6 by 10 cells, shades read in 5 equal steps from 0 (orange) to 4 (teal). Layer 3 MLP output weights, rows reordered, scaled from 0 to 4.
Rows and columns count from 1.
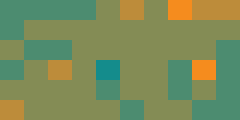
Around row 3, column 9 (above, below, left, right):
2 0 2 3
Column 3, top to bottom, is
3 2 3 1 2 2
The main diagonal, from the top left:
3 2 3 2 3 3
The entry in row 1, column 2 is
3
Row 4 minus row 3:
1 -1 -2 0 2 0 0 1 -2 0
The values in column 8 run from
0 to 3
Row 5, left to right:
2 2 2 2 3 2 2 3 2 3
